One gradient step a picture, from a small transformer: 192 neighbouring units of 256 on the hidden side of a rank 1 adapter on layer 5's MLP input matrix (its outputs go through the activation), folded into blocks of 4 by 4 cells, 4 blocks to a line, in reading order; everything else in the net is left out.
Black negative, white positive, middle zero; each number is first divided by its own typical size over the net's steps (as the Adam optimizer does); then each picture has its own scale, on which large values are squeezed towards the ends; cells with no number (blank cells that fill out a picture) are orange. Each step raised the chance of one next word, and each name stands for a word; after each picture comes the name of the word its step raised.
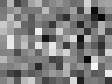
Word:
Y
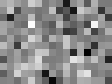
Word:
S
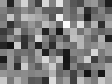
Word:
Y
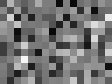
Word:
Y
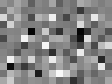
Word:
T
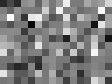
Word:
S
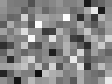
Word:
S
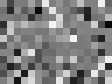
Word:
T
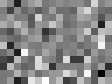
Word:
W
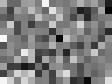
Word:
T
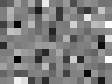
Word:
W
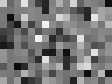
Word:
Y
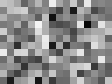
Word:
T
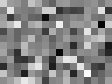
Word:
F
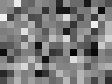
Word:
S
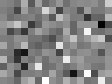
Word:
F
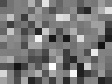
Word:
S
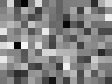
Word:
Y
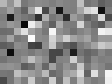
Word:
S
